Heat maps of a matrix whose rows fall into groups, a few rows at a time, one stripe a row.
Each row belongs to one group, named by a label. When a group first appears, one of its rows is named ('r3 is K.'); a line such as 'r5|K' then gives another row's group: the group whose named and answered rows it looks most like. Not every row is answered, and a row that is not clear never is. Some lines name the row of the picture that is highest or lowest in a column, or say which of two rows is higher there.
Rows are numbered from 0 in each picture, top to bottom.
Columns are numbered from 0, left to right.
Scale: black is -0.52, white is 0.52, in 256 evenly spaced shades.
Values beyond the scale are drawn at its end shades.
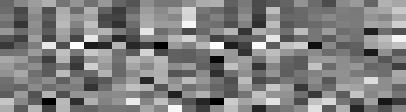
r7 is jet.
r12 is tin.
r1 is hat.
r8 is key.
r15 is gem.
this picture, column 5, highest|6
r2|hat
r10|key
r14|key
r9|key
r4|jet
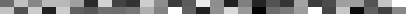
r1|gem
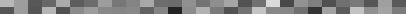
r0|jet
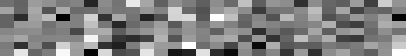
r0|tin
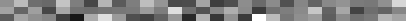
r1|gem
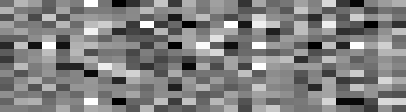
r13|key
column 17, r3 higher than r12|No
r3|jet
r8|jet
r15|jet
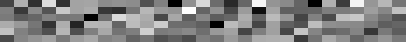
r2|tin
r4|jet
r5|jet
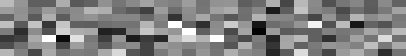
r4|hat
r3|gem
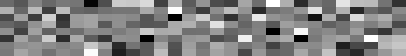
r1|gem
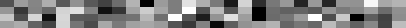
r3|key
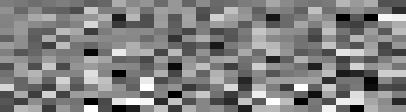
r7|tin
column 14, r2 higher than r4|No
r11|jet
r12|jet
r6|key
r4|key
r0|tin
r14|tin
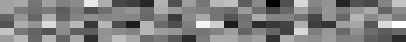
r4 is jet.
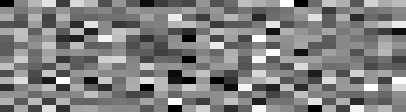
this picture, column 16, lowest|12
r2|gem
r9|jet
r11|key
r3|hat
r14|gem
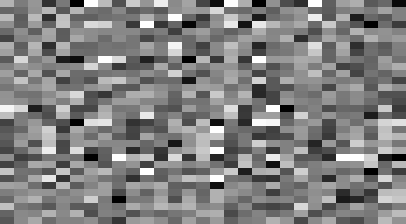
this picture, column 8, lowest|28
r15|jet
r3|jet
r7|gem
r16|jet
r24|jet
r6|gem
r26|key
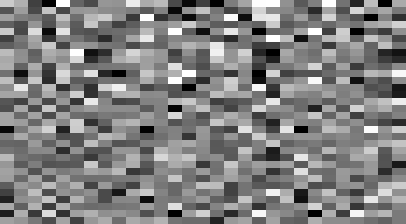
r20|hat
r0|key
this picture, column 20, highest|18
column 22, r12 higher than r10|Yes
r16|gem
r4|gem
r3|hat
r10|hat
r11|gem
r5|tin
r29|gem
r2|jet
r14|hat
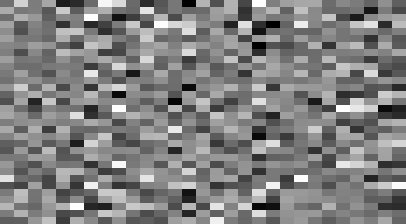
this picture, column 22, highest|18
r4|hat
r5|jet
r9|tin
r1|jet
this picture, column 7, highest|0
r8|jet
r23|tin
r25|jet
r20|hat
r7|hat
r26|hat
